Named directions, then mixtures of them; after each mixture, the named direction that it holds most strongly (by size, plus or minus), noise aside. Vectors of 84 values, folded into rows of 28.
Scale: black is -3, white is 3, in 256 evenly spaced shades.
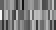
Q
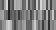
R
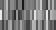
Q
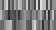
R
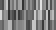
R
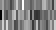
Q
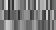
R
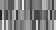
Q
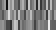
R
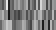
R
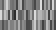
Q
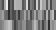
R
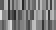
R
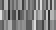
R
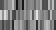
Q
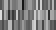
Q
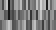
R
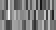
R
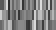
R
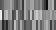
Q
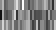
Q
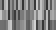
R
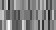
R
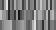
R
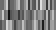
R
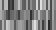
R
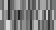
R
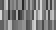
R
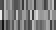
Q
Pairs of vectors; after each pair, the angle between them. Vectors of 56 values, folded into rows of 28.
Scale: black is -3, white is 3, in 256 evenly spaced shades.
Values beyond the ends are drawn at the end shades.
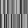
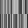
partly aligned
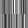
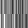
orthogonal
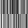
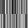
partly aligned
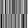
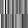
partly aligned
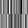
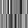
nearly parallel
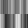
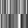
partly aligned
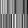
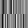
partly opposed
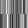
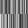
partly opposed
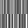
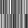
partly opposed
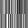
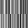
partly aligned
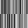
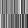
partly opposed
